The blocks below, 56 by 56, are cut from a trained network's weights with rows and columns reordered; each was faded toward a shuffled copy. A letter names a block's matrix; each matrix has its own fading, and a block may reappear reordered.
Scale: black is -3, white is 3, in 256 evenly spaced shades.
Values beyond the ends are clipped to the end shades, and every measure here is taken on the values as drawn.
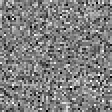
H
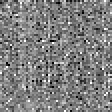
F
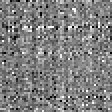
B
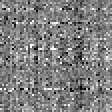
B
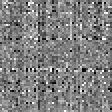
B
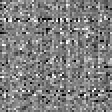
B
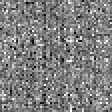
F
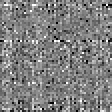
B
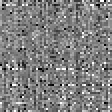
B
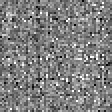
F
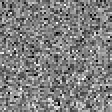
H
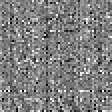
B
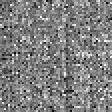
F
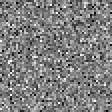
H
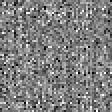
F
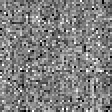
F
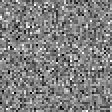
H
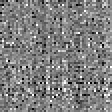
B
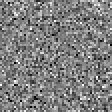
H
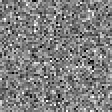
H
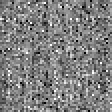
F
